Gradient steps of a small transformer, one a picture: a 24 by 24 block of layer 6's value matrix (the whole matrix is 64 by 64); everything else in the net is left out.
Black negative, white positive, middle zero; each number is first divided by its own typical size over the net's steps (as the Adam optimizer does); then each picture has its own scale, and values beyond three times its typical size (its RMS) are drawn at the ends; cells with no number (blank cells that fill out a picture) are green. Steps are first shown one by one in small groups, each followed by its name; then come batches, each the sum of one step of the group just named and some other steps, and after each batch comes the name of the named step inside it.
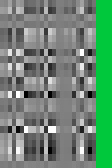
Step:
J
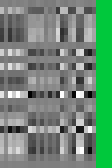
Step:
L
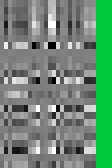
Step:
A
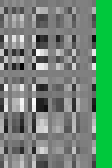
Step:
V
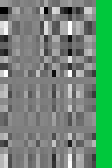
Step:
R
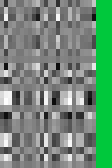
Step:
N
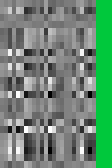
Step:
J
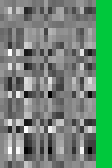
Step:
J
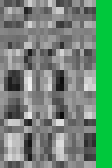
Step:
N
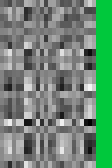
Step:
A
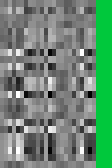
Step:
J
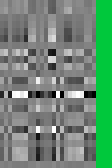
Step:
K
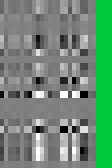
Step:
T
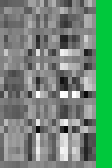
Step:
T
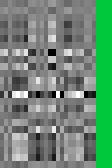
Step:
K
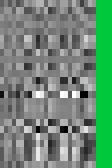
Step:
T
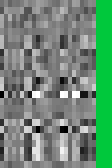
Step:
T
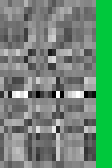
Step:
K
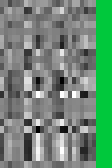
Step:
T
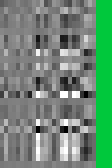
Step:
T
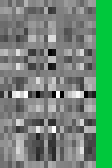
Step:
K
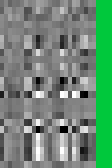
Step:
T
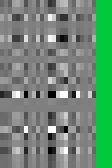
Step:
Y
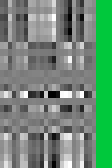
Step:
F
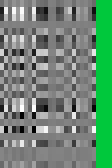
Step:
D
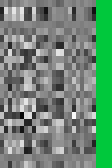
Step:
D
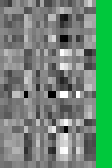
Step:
Y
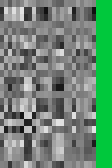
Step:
D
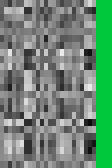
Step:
D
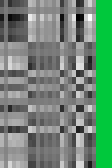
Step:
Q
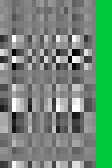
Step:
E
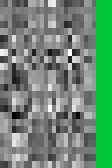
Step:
E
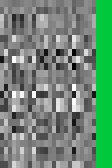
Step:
E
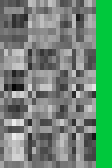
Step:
Q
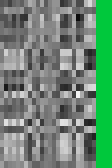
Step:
Q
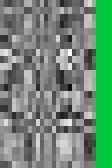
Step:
E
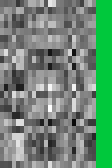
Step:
E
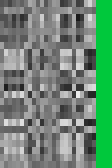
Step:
Q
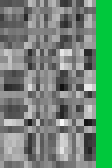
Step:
Q
